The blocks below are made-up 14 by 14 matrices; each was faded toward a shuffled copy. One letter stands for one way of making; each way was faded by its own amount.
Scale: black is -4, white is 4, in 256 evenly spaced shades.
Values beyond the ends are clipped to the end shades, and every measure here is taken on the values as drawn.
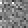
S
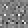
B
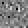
S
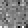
B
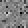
S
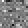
S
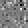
B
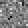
S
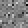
B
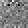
S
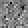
S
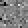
S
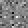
B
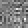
B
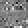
B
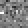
S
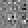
B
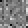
B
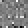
B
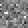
S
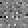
B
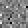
B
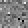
S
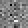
B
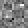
B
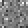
B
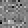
B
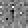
S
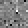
S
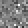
S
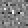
S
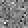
S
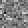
S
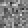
S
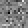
S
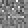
S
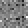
B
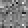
S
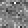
S
